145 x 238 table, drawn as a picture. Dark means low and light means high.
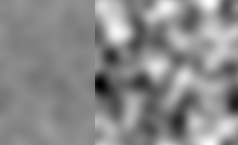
Ninth with the lowest average: centre. Seam: vertical, 40% of the way across, the left part calmer. Lone odd cells: none. Ninth with the highest average: top right. Mirror symmetry: none.
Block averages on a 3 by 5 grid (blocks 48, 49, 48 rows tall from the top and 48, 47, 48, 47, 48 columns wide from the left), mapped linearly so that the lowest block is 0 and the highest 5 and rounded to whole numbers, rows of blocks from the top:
3 3 5 4 5
3 3 0 4 4
3 3 3 1 5
